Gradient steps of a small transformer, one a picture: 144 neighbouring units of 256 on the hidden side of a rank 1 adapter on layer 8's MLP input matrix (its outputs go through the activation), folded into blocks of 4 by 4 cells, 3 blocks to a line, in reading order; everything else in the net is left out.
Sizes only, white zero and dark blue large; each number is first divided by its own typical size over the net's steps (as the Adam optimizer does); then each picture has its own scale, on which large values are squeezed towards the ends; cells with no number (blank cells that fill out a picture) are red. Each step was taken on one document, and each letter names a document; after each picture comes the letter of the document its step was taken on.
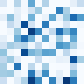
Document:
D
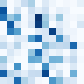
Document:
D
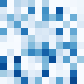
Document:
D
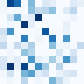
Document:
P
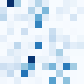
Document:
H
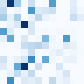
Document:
P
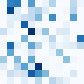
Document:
P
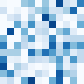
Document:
D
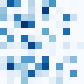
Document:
P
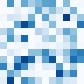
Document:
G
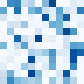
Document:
G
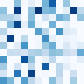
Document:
G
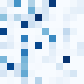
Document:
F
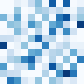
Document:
G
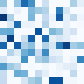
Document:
D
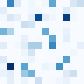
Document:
F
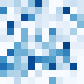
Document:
H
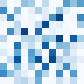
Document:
D
